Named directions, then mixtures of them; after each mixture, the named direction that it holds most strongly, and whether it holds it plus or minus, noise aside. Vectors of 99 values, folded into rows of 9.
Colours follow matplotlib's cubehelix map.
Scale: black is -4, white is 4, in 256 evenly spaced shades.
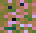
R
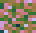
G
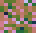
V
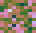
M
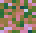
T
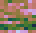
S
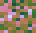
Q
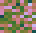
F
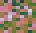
Q, plus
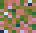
G, plus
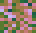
V, minus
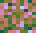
T, minus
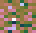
R, minus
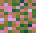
Q, plus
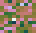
R, minus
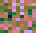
Q, minus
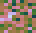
Q, plus
